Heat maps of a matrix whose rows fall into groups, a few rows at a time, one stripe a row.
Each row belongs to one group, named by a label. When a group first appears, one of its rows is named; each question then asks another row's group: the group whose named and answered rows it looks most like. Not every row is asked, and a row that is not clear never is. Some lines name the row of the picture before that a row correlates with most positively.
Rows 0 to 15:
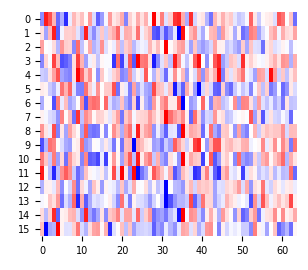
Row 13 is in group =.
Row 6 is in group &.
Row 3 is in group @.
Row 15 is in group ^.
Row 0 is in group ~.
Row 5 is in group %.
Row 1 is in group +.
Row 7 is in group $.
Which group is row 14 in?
+
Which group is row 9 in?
@
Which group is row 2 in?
$
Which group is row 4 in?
@
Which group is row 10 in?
+
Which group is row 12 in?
=
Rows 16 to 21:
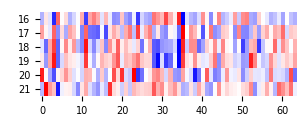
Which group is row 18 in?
+
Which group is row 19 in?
+
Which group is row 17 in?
+
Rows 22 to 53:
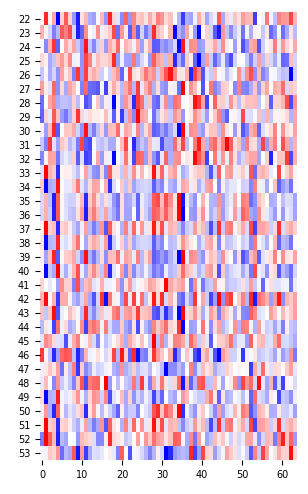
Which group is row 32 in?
@
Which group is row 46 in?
%
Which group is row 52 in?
~
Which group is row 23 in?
%
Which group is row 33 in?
~
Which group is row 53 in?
=
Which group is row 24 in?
+
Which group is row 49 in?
^
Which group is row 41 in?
$
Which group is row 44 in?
&
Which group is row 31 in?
@
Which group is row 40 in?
^
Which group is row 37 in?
~
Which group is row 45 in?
~
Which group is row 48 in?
&
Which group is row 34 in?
^
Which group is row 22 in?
~
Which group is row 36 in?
&
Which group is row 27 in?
+
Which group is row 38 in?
^
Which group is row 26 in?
$
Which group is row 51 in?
~
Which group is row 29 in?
@
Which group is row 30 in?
+
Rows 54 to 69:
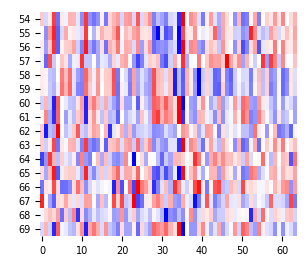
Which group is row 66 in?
@
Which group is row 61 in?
&
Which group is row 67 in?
%
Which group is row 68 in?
=
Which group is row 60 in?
&
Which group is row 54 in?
+
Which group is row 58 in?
%
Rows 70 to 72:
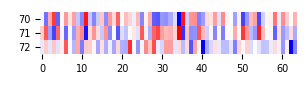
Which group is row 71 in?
&
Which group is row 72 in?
$
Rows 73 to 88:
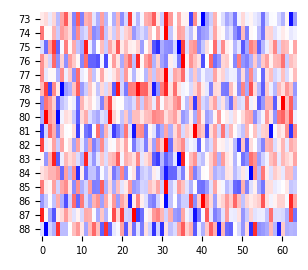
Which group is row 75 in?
+
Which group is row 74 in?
$
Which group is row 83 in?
+
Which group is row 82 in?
$
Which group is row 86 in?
=
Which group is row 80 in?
~
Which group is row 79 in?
~
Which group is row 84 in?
=
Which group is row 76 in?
+
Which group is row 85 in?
$
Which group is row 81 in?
@
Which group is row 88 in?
^
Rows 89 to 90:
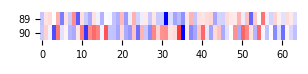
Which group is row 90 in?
&
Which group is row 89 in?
=
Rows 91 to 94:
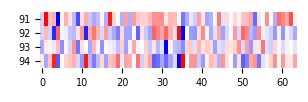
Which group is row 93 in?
=
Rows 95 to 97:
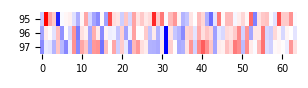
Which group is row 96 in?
=
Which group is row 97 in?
=
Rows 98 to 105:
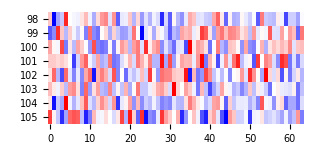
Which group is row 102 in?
&
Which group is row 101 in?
~
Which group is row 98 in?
^
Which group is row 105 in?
%
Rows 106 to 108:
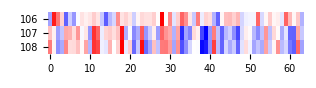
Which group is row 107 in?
%
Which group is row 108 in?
%
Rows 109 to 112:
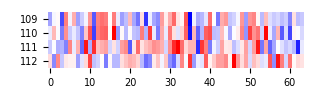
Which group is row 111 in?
$
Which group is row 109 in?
&
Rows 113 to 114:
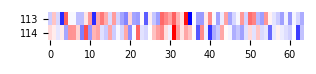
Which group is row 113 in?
&
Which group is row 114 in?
$
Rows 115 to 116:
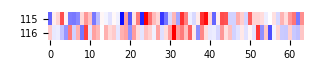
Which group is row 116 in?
$
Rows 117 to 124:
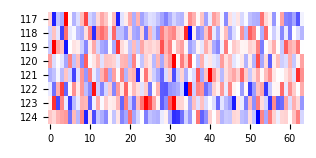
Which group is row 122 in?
+
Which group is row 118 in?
&
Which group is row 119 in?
~
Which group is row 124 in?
=
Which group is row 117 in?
^
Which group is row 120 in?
$
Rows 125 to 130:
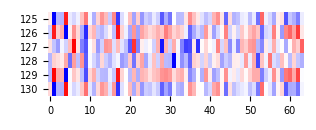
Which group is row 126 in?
~
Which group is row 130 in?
^
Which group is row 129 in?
~
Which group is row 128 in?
=
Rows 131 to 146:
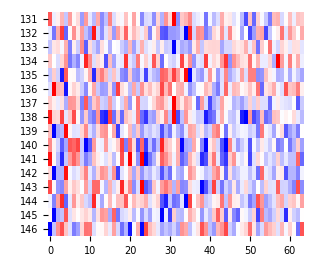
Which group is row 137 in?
$
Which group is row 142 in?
^
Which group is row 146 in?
@
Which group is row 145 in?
^
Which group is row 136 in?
~
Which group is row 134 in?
@
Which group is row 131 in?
$
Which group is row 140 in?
%
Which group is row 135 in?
&
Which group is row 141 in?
%
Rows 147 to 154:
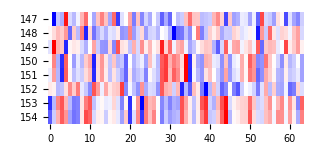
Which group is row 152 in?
%
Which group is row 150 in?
&
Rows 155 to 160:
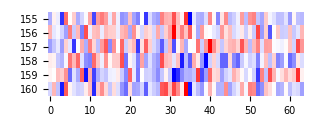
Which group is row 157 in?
=
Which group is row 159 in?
=
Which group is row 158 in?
%
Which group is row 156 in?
$
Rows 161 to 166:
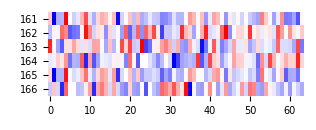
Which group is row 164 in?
=
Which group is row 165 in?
^
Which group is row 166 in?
&
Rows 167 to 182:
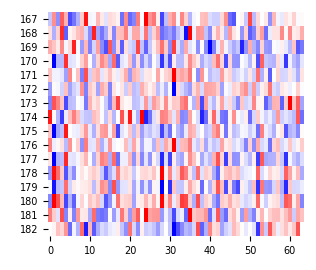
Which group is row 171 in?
$
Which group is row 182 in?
=
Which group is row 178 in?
~
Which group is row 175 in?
^
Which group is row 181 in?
+
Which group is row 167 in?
@
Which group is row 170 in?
^
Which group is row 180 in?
~
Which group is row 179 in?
^
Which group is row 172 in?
=
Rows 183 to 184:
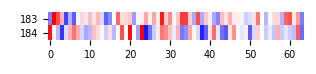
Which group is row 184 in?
%
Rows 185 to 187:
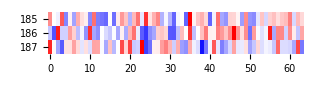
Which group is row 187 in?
%
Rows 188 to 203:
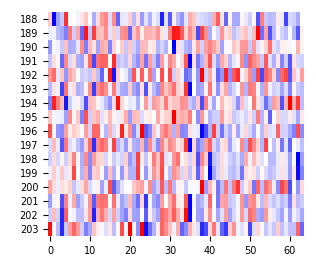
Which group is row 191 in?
&
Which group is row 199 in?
$
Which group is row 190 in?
=
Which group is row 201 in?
&
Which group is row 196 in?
%
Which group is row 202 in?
&
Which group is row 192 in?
~
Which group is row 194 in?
~
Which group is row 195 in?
$
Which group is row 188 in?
^
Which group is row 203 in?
%
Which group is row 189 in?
$
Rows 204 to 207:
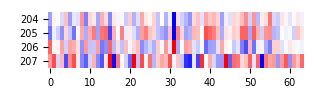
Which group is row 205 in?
=
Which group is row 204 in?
=
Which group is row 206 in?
$
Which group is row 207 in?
~
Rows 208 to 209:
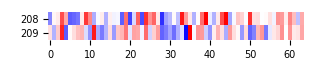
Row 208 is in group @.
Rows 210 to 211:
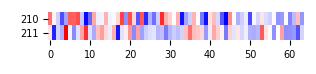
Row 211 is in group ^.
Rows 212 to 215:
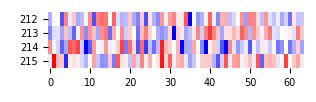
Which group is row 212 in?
&
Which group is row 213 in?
=
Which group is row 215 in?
~
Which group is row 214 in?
%
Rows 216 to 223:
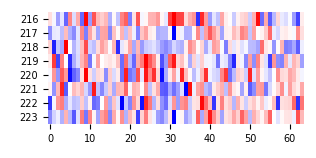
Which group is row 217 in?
=
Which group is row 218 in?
^
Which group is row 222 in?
@
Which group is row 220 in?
@
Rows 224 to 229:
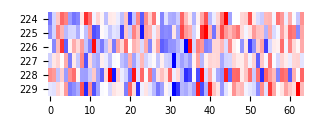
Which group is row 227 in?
=
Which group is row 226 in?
+
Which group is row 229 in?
=
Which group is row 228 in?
~
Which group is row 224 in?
@
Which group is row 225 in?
@
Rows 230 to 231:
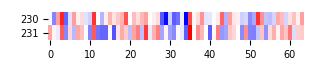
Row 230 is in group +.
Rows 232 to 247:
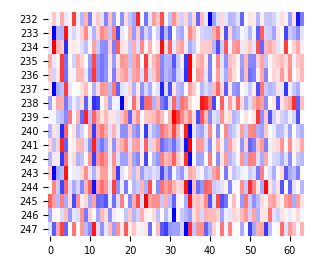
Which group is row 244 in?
&
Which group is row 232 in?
$
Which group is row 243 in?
^
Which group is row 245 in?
+
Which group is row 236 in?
+
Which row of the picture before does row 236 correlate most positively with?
231
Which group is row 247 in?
+
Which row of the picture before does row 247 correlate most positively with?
230
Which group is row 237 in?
^
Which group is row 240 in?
&
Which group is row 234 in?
~
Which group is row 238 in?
@
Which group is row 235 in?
+
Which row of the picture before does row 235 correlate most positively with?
231
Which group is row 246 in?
=
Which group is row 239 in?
$
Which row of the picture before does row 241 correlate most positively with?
231
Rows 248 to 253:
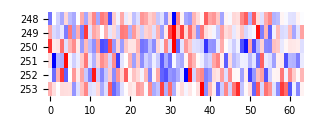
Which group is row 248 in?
=
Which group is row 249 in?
$
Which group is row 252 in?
+
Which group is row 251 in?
^
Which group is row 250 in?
$
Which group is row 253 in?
~
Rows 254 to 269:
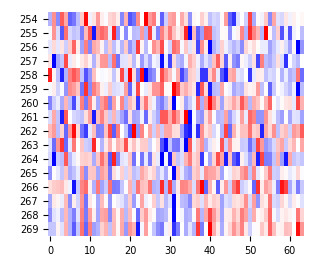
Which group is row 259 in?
$
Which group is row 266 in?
~
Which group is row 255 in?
&
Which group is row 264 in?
^
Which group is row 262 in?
~
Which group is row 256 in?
$
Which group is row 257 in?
^
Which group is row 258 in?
%
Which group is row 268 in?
=
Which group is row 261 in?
&
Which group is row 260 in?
=
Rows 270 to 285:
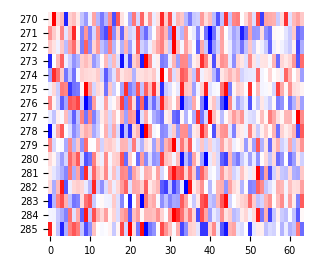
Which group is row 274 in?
~
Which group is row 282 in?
+
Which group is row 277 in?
=
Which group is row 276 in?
%
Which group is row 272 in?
$
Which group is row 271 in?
$
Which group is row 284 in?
$
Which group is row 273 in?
@
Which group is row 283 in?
@
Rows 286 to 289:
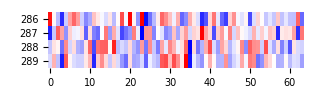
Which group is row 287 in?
@
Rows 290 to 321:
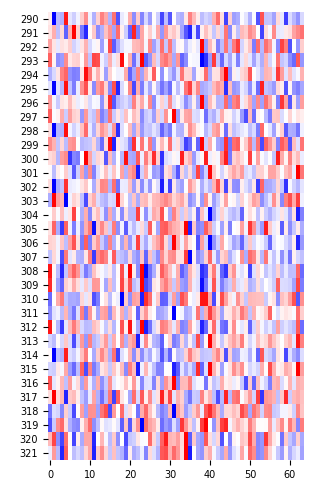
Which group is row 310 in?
@
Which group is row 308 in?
%
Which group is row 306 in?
$
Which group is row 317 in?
~
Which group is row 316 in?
$
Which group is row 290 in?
^
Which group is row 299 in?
~
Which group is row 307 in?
&
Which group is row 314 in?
^
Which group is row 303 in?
~
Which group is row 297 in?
$
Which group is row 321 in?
&
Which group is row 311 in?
=
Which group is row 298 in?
^
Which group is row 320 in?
&
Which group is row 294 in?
@
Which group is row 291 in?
~
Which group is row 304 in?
$
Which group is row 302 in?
^
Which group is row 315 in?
=
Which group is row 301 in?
=
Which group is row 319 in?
@
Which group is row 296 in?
~
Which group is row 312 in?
%
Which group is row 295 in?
^
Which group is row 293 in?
%
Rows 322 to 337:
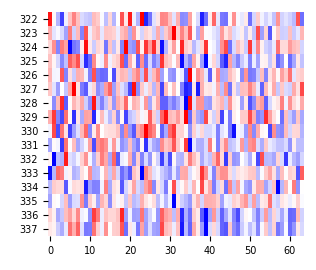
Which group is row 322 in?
%
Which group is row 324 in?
@
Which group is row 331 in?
&
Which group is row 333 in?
@
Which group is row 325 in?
%
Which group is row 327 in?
~
